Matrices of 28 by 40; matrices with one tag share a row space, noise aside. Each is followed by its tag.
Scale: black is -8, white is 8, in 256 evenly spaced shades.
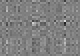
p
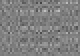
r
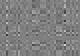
p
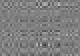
r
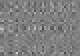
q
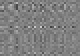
q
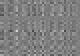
q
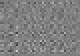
q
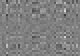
p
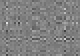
p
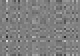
p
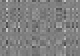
p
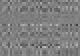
r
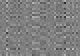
p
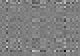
p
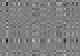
p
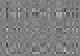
p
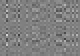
p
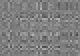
r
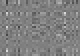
p
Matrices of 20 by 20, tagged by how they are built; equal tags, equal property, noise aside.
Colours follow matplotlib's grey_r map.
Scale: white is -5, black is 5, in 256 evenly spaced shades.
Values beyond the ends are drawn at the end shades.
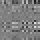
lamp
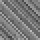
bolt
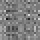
lamp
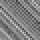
bolt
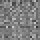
lamp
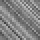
bolt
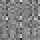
lamp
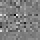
lamp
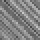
bolt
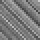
bolt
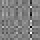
lamp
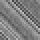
bolt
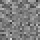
lamp
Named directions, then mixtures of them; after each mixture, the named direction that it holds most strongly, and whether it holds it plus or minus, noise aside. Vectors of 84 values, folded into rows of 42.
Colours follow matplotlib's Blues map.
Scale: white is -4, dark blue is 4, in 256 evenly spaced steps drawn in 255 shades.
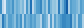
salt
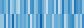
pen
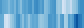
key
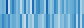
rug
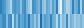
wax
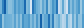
salt, minus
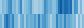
key, minus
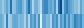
wax, minus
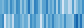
pen, minus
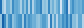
salt, plus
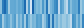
salt, minus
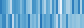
wax, plus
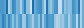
rug, plus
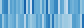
salt, minus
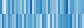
salt, plus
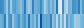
wax, plus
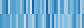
rug, plus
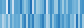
rug, minus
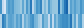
salt, plus
